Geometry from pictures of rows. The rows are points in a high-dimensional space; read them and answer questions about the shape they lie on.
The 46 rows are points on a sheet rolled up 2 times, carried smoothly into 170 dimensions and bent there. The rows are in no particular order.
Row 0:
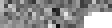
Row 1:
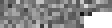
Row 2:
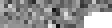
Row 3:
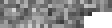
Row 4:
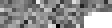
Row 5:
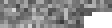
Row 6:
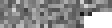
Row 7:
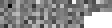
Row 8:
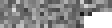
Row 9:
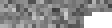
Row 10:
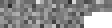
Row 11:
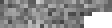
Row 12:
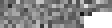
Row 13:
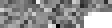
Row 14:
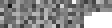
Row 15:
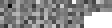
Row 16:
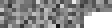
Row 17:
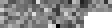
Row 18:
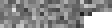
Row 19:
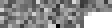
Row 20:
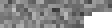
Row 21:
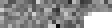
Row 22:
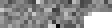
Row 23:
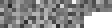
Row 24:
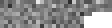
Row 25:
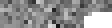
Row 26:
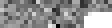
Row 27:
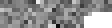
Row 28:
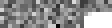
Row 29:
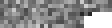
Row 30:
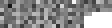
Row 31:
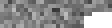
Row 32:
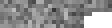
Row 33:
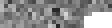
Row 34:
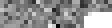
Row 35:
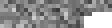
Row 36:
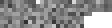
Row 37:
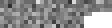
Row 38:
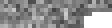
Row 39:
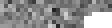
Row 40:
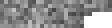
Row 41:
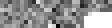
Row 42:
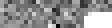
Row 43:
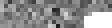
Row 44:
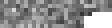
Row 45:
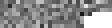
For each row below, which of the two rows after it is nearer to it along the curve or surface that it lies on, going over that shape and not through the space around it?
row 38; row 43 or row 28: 43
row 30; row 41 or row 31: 41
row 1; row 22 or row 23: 23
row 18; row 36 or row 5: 5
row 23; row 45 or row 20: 45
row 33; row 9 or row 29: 9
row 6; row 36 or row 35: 35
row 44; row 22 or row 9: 9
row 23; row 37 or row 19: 19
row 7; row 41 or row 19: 19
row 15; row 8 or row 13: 13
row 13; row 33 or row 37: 33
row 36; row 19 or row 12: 12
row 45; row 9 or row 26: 9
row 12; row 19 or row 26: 19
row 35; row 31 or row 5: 5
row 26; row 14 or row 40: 14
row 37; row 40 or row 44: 40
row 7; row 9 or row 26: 26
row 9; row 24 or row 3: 3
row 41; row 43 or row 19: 19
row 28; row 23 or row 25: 23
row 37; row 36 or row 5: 36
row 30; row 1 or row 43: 1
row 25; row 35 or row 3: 35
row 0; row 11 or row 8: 8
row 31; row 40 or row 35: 40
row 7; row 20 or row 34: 34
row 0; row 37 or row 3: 3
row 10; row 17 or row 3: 3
